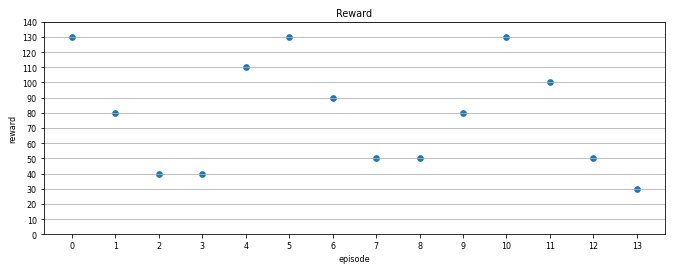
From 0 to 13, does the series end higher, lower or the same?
lower
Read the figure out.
Title: Reward
x-axis: episode, ticks 0 1 2 3 4 5 6 7 8 9 10 11 12 13
y-axis: reward, ticks 0 10 20 30 40 50 60 70 80 90 100 110 120 130 140
Values:
130 80 40 40 110 130 90 50 50 80 130 100 50 30
